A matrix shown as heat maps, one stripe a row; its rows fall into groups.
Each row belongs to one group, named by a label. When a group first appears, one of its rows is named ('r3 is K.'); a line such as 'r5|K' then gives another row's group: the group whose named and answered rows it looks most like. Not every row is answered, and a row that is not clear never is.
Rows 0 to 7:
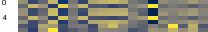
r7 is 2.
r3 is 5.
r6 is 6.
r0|5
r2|5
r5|5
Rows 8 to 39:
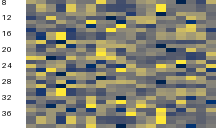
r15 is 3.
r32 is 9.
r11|3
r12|2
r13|9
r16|2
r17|2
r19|5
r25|6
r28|5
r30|2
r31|2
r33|3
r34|9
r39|9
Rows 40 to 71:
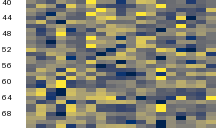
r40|9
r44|6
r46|6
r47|5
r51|9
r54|5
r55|9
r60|2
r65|5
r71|5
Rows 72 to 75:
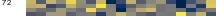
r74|9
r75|6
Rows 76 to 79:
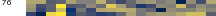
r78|5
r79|2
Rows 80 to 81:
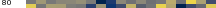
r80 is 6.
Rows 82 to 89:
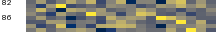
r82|3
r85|9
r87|6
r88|5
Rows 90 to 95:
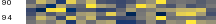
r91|9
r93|3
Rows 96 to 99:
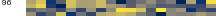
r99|5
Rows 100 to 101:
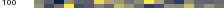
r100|9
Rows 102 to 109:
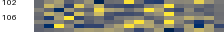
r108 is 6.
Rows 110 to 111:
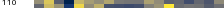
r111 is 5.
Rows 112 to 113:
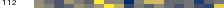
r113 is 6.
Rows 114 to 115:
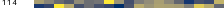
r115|2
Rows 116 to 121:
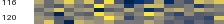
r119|9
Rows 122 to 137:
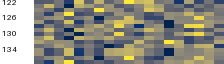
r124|9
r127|5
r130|3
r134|5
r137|2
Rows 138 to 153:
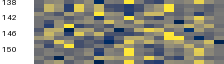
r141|9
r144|2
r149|2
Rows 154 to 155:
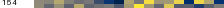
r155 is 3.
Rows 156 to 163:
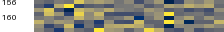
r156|3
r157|2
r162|5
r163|9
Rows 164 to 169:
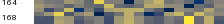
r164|9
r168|6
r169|6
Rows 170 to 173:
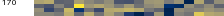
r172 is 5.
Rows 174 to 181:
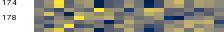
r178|3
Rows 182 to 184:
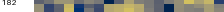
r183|5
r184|5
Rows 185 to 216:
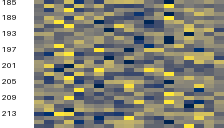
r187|2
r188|3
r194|3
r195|3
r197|9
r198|2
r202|9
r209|2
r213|2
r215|5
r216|6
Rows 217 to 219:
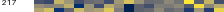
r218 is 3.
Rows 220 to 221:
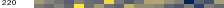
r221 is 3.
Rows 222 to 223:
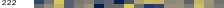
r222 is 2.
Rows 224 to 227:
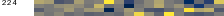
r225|9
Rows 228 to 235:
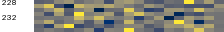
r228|6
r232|3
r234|2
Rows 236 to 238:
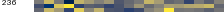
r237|2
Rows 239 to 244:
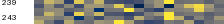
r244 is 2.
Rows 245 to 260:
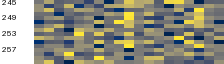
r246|5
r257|9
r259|9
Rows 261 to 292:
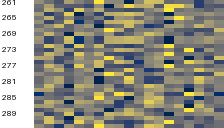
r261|9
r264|5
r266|5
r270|5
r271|5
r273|6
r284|3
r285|9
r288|6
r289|5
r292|9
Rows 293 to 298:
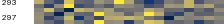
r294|2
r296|9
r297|5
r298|9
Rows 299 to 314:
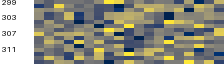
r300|2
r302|5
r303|5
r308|3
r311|9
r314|6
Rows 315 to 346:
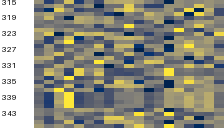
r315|5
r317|6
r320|3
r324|5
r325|2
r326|3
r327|3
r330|9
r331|6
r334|2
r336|5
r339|2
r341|2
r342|3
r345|5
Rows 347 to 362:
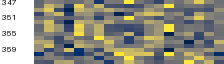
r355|3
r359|5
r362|6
